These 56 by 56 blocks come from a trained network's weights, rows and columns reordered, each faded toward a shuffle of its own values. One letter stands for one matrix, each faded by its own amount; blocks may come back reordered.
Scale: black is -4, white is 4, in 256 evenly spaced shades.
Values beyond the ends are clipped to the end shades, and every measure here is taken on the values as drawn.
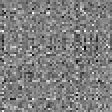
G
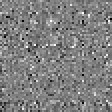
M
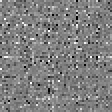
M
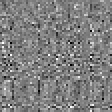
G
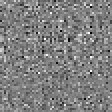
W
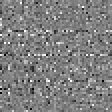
W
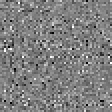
M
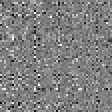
G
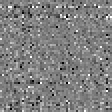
M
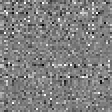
W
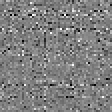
W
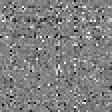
M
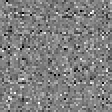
M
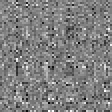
G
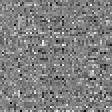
W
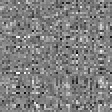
G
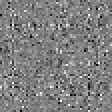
M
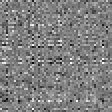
G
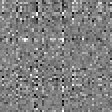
G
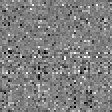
M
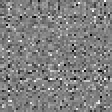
M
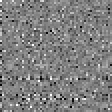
M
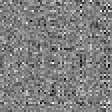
G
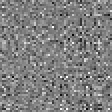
G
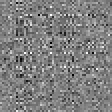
G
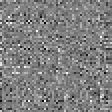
W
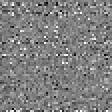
W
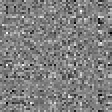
G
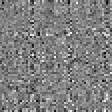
G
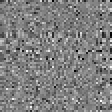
G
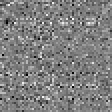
W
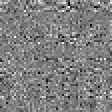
W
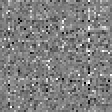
M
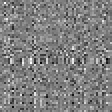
G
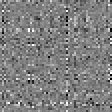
G
